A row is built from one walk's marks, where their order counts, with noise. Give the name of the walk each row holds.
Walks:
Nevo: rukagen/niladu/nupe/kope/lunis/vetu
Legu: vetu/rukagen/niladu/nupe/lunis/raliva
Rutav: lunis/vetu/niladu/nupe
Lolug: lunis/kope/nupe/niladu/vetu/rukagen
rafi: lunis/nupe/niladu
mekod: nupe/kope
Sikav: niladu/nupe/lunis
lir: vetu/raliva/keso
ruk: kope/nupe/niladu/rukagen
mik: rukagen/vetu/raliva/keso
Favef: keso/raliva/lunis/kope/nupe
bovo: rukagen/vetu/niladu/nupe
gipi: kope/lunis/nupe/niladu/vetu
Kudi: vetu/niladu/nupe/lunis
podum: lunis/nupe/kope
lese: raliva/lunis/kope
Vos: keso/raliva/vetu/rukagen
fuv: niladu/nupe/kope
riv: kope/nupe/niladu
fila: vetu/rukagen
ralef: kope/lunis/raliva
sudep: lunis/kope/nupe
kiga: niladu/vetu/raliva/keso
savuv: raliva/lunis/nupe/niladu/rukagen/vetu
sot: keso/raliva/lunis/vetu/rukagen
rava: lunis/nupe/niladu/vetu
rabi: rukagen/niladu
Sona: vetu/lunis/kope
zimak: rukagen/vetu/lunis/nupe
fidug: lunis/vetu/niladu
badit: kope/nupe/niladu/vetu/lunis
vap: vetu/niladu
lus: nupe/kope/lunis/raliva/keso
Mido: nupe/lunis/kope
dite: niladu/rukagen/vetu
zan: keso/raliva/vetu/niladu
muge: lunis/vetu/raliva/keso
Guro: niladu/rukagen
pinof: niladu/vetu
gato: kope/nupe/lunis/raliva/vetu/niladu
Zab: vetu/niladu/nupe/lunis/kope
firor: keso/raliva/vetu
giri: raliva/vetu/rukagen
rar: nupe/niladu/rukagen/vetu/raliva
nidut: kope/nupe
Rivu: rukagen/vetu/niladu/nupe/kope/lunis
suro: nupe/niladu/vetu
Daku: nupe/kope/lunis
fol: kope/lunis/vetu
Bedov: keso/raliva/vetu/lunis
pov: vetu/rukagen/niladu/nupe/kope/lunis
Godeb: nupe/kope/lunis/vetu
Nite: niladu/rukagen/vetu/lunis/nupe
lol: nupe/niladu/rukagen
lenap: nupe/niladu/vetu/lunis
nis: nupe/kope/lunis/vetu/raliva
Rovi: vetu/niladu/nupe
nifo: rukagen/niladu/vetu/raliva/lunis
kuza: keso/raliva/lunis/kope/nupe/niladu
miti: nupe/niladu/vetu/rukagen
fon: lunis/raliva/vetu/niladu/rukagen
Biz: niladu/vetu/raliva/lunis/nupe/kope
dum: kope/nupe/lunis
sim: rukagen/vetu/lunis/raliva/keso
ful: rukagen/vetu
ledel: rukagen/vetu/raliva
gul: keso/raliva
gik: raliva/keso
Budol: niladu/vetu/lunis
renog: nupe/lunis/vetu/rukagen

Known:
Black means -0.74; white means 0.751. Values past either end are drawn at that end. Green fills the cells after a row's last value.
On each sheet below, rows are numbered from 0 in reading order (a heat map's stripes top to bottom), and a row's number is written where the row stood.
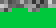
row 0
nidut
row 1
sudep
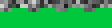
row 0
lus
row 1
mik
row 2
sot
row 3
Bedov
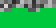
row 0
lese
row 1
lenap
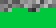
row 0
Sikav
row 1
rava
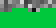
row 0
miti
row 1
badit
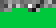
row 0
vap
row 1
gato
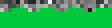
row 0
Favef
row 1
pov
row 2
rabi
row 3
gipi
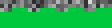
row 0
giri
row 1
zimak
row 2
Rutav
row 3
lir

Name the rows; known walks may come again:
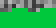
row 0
suro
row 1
lenap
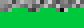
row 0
rafi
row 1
rava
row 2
badit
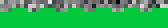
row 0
lol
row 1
ruk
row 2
vap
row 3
sot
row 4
Zab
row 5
lus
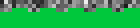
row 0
lir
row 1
zimak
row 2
Rutav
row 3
rar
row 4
fol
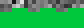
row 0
fon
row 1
rabi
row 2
Bedov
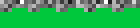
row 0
renog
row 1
fuv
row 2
sudep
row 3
Lolug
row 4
podum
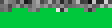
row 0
Vos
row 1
fila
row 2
Rivu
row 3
Nite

